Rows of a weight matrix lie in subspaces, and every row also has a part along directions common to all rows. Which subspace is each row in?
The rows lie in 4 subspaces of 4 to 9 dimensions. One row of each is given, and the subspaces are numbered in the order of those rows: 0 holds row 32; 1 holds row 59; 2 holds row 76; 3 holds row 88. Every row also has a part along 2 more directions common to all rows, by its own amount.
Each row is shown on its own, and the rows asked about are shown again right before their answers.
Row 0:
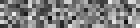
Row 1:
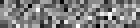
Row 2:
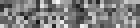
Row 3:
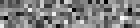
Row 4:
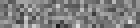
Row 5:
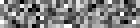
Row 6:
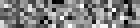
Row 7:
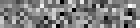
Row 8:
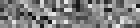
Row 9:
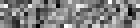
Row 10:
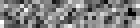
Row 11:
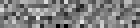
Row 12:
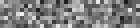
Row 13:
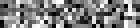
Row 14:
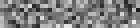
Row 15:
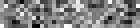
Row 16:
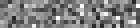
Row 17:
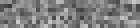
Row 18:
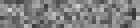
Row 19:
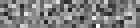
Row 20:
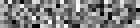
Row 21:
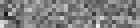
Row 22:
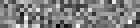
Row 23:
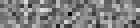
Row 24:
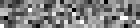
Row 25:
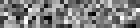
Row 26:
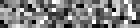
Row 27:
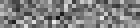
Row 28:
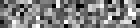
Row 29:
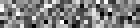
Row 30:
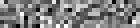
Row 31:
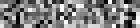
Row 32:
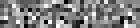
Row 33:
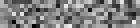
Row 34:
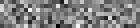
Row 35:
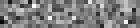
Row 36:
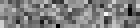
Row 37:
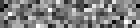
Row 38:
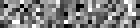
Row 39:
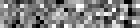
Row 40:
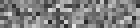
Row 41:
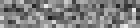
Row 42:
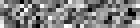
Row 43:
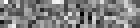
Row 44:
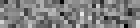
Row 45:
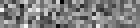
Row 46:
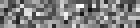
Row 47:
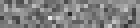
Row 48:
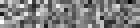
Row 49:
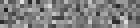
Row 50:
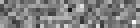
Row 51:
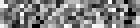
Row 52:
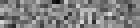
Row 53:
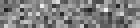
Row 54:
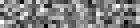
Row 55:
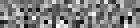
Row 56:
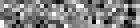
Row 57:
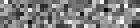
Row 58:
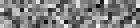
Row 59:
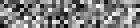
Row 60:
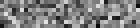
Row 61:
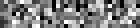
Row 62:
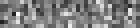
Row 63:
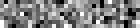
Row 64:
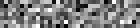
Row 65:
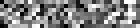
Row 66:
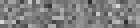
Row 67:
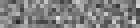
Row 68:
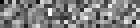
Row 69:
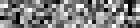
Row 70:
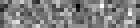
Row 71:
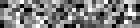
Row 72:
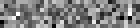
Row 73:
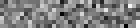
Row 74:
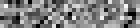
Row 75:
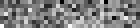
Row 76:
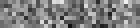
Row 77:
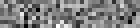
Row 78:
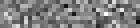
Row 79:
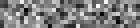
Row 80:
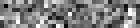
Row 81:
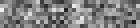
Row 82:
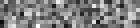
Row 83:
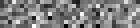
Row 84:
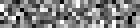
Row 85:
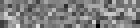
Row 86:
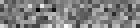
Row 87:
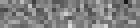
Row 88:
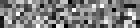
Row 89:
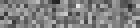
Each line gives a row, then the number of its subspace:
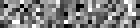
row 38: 3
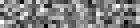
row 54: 1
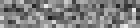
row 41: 1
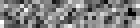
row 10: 3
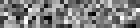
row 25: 3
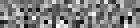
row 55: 0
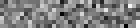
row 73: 3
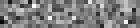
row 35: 1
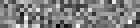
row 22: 0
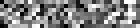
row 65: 1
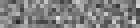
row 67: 0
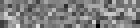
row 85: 0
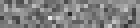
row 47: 1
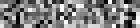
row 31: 0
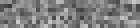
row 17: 2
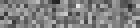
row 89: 3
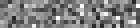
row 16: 0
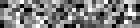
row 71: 3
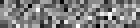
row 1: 0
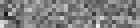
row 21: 0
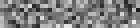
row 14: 1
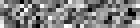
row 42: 3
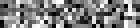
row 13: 0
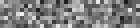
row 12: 2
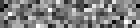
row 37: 0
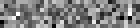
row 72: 0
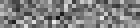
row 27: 1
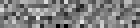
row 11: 0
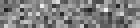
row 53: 3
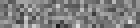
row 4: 0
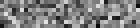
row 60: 0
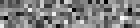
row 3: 2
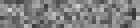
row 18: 1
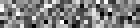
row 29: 0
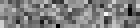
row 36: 0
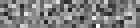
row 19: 0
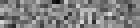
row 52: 3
